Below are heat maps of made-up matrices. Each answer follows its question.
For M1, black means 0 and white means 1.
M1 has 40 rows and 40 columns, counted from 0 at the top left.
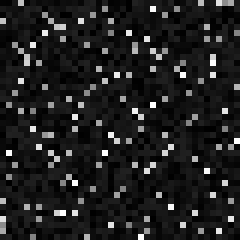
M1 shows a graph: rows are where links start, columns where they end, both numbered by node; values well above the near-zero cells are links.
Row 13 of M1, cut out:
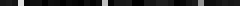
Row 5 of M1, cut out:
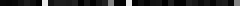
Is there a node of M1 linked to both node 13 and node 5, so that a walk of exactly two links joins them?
no
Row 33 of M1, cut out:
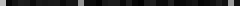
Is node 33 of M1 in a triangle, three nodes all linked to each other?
yes
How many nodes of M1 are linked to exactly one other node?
0
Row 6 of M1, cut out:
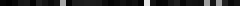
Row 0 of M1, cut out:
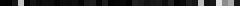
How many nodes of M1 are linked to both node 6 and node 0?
1
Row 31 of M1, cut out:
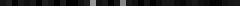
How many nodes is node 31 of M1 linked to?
2
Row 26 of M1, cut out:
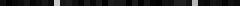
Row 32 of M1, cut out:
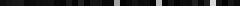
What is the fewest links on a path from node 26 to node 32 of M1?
1
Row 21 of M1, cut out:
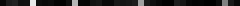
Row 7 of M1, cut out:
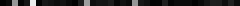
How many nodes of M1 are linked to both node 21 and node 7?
1
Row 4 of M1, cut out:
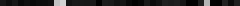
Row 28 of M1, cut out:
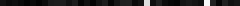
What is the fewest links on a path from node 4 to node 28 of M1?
2
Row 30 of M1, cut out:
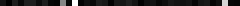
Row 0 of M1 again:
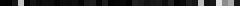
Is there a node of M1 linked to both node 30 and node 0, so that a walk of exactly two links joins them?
yes
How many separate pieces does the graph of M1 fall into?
1
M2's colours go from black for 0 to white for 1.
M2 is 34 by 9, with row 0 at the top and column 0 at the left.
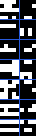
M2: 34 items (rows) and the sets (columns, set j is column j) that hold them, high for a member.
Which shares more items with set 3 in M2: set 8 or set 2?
set 2
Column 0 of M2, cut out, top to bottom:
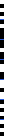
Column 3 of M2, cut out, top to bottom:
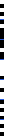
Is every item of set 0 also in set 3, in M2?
yes
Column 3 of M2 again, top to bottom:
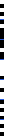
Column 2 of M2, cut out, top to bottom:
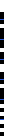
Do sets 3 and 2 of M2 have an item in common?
yes
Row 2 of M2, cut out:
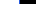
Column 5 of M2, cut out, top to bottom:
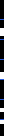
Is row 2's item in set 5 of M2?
no
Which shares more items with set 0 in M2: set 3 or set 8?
set 3
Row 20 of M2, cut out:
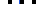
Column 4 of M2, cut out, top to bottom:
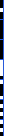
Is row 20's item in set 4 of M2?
yes
